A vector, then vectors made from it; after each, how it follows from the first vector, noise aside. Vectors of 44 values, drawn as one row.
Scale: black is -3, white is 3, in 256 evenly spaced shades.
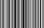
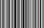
copied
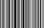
copied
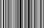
reversed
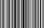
copied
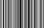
reversed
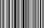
copied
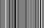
partly zeroed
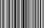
copied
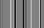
partly zeroed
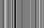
partly zeroed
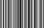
reversed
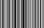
copied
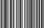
negated
